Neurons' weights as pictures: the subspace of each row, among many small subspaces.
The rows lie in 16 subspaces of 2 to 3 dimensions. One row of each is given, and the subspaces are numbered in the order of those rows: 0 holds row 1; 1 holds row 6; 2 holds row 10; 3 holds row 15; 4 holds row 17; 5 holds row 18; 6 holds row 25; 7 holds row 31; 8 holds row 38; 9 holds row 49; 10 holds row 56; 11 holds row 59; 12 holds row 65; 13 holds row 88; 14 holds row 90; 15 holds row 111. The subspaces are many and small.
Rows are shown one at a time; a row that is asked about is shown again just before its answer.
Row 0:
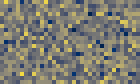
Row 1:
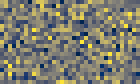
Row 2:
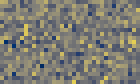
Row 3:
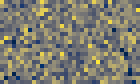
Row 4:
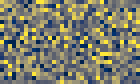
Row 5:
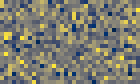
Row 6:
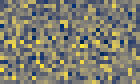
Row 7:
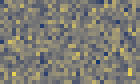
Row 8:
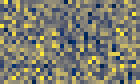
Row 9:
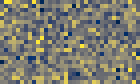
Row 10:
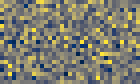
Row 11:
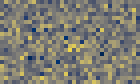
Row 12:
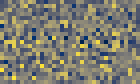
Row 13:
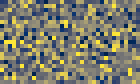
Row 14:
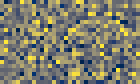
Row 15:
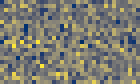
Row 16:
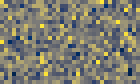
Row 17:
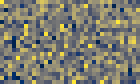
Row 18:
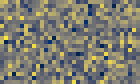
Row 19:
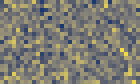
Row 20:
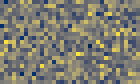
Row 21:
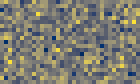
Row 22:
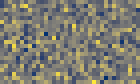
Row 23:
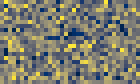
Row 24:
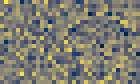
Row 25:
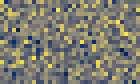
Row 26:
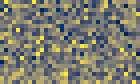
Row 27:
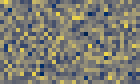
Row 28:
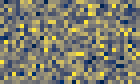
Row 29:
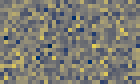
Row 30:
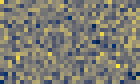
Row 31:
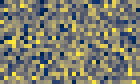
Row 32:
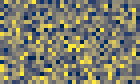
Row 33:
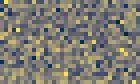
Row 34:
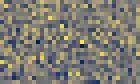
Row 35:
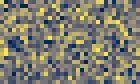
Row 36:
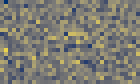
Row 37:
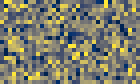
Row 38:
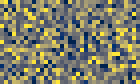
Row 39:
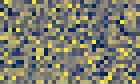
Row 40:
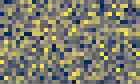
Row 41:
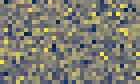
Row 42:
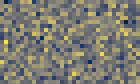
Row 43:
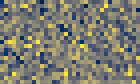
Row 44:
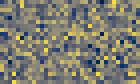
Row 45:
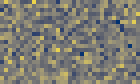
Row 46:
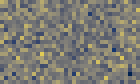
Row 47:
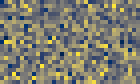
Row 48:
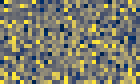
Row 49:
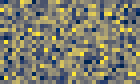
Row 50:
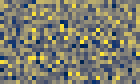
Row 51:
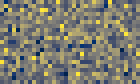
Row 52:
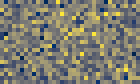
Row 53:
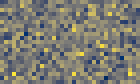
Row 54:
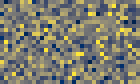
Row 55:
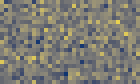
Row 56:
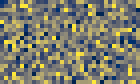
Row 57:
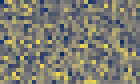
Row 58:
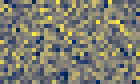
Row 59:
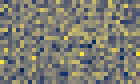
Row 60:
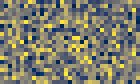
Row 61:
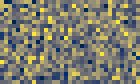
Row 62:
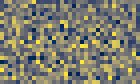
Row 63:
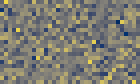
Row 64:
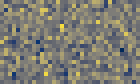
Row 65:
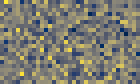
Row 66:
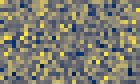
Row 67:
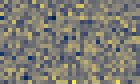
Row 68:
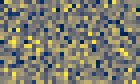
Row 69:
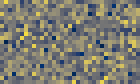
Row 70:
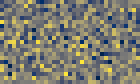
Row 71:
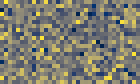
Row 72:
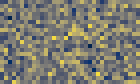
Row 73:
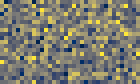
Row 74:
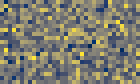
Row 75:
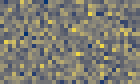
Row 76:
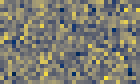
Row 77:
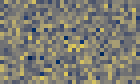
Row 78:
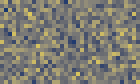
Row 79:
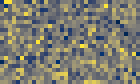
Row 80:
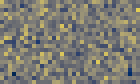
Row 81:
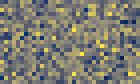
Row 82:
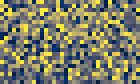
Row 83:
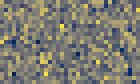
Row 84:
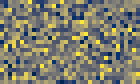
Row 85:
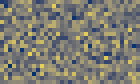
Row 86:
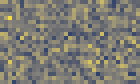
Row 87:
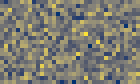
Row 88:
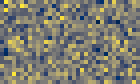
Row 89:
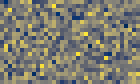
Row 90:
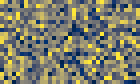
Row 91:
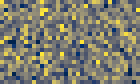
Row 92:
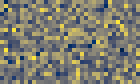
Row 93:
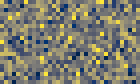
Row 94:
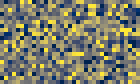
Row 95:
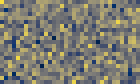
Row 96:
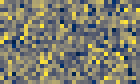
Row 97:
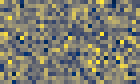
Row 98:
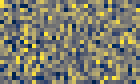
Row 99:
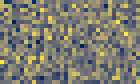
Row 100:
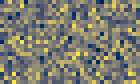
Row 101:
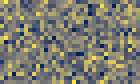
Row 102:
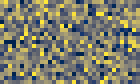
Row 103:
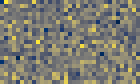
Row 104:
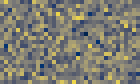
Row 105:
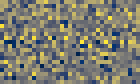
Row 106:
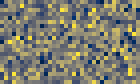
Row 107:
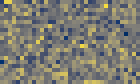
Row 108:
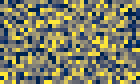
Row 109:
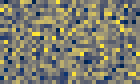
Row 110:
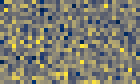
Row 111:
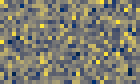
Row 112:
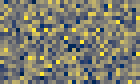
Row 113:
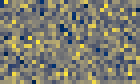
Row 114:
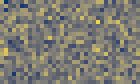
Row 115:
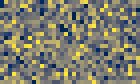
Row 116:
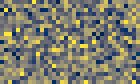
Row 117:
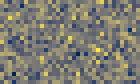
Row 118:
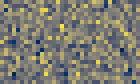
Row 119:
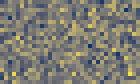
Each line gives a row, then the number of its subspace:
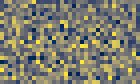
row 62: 1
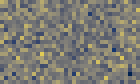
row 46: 8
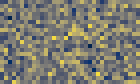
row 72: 14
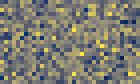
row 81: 7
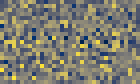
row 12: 1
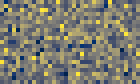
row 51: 11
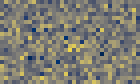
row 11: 2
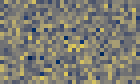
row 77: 2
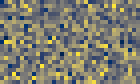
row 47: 5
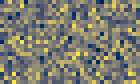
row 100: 14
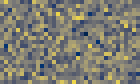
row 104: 0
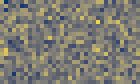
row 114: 13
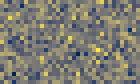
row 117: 14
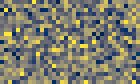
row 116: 8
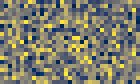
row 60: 0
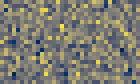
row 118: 11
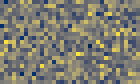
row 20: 1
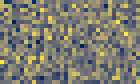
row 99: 10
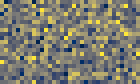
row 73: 3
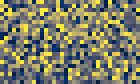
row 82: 6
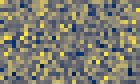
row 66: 7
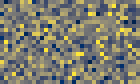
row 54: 10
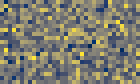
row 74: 15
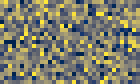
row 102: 12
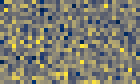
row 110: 3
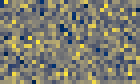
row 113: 8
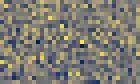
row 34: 12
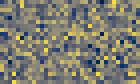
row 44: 13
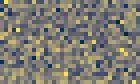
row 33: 6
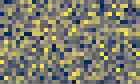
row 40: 4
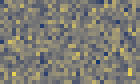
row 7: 15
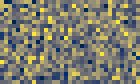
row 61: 10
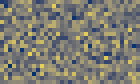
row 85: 0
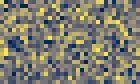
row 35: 13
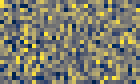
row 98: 10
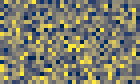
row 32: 2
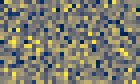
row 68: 6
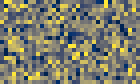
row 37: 14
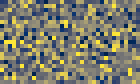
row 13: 1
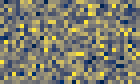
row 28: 5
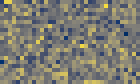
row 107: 5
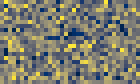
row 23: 14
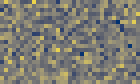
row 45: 9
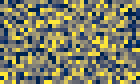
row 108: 4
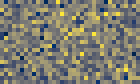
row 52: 6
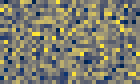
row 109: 9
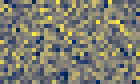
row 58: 9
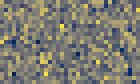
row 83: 11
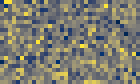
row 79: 5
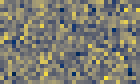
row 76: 11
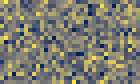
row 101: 5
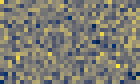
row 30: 4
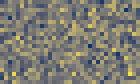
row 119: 15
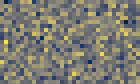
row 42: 10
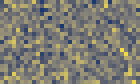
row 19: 9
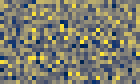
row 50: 1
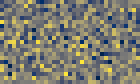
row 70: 2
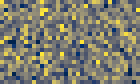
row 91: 7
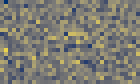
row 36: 13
